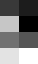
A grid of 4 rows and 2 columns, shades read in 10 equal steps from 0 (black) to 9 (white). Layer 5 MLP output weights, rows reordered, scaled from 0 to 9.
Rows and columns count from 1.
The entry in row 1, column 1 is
2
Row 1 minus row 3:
-2 -2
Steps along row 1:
down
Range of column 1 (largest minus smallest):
6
